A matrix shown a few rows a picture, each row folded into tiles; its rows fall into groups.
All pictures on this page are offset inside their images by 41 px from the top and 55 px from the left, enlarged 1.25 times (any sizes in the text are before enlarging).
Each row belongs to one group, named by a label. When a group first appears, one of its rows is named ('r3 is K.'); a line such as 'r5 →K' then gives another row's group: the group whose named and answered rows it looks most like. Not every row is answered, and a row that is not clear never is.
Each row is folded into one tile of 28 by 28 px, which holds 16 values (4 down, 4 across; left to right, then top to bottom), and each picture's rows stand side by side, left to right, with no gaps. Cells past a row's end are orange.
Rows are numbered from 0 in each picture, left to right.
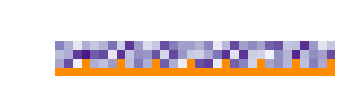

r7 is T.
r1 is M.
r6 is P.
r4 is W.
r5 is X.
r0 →W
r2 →T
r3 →X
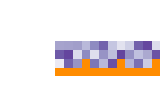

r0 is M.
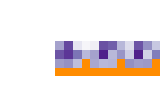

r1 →M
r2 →M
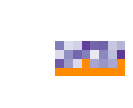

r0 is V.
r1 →P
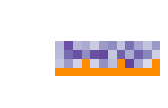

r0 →W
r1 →M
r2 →X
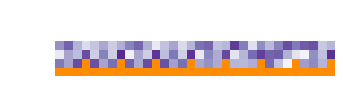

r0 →P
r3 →P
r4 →P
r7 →P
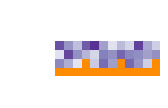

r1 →T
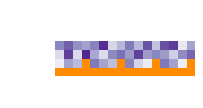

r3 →W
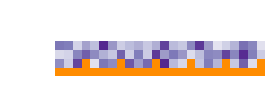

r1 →M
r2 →P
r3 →X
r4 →T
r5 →M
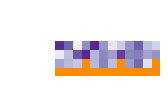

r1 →T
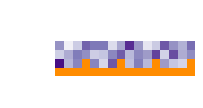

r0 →V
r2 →T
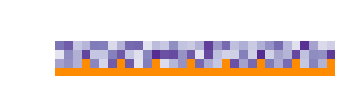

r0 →P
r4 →X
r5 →P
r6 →P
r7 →T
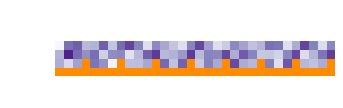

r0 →M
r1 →W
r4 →T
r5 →X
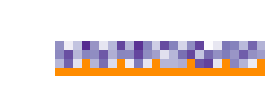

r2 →M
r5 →X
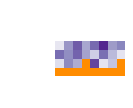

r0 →M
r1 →X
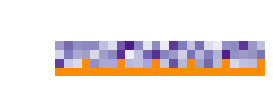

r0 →X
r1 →V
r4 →T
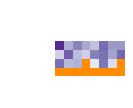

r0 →X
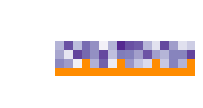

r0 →W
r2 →W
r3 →T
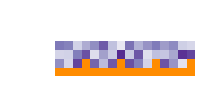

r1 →P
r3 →W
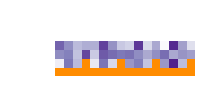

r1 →M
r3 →M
